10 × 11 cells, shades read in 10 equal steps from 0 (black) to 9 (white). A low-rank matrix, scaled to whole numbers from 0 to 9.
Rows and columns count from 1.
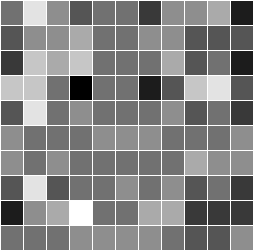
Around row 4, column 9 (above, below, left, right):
3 3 3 8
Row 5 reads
3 8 4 5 4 4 4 5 3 4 2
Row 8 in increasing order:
2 3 3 3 4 4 4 4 5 5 8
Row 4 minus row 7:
2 3 -1 -4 0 0 -3 -1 1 3 -2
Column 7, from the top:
2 5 4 1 4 5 4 4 6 5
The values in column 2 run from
4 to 8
